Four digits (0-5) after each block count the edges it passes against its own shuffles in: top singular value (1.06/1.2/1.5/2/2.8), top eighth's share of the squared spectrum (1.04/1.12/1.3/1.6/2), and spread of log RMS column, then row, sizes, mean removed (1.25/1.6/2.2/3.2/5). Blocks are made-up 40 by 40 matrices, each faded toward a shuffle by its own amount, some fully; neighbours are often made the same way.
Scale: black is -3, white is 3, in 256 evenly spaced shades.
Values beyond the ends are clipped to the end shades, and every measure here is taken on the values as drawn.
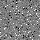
1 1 0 0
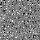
2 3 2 1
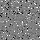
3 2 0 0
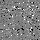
2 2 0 1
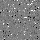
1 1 0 0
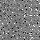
2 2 0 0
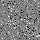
0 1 0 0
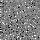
2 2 2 0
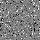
1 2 1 0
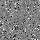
0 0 0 0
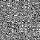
3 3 1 1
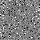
1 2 1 0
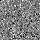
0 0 0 1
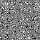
1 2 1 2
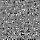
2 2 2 2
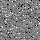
0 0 0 0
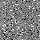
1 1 1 0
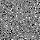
1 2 1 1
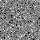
0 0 0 0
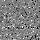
1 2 0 1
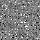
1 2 1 2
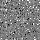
0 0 0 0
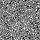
0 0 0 0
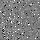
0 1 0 0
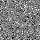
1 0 0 0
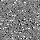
1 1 0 1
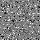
1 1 0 1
